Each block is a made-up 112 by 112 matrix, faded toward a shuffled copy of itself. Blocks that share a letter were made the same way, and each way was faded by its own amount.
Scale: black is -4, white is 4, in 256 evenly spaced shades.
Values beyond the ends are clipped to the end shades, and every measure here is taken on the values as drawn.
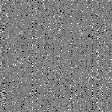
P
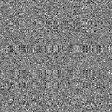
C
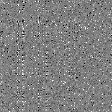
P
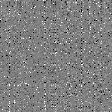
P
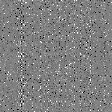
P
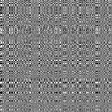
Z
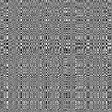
Z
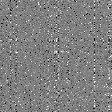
P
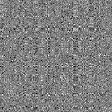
C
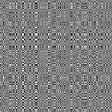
Z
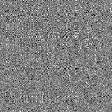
C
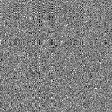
C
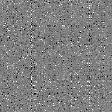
P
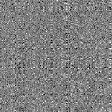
C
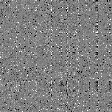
P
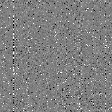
P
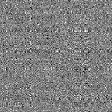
C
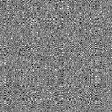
C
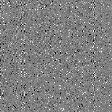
P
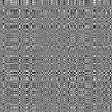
Z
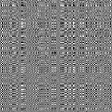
Z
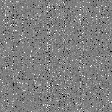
P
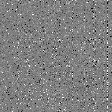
P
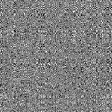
C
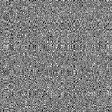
C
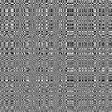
Z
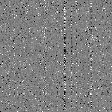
P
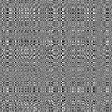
Z
